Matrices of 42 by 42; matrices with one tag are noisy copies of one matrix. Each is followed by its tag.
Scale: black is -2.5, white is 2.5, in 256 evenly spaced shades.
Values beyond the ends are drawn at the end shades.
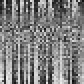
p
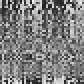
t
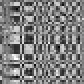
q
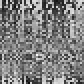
t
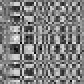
q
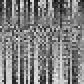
p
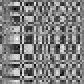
q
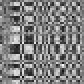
q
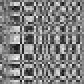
q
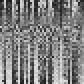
p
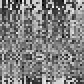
t
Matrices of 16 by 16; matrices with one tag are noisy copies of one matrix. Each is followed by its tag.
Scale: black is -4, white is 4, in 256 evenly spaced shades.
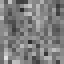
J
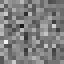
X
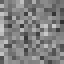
X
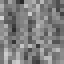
J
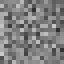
X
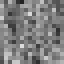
J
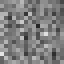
X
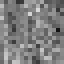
J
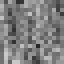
J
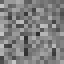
X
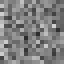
X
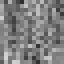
J
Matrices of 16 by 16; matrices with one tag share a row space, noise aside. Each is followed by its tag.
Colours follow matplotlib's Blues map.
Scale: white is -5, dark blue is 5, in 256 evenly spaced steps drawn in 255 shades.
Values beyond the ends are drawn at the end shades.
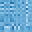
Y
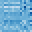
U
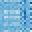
U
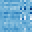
U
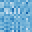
Y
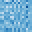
Y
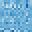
Y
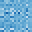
Y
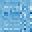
U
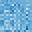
Y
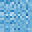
Y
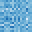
Y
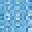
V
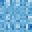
V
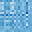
Y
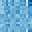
V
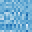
Y
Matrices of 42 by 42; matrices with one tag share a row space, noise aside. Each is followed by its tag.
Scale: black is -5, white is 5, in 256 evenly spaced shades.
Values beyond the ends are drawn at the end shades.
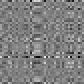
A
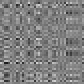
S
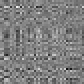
S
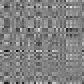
S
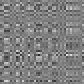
S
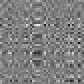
A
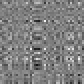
A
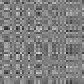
S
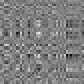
S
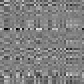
S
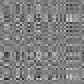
S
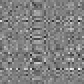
A
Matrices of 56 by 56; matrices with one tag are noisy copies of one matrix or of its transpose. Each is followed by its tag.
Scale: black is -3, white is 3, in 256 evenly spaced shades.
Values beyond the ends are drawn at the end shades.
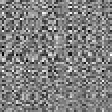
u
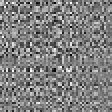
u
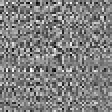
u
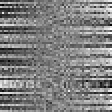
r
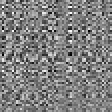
u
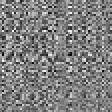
u
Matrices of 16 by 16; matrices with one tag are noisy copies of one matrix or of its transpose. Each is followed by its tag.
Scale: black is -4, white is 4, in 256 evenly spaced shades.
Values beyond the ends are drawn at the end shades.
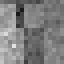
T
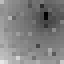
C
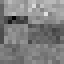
T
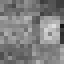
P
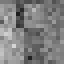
T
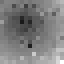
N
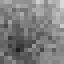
C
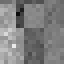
T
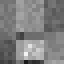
P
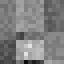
P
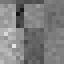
T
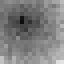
N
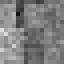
T
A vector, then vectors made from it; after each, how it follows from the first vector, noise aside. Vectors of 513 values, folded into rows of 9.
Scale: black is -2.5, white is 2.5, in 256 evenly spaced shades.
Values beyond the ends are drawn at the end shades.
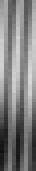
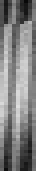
wrapped around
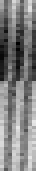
wrapped around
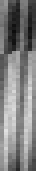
wrapped around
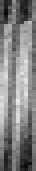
wrapped around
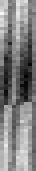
wrapped around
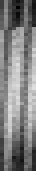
wrapped around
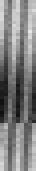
wrapped around
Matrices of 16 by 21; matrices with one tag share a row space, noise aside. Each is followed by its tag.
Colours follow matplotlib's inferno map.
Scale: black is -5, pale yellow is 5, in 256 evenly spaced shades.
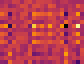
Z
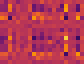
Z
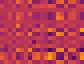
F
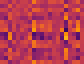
Z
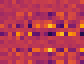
F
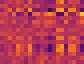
F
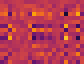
Z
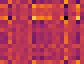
Z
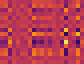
Z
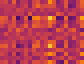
F
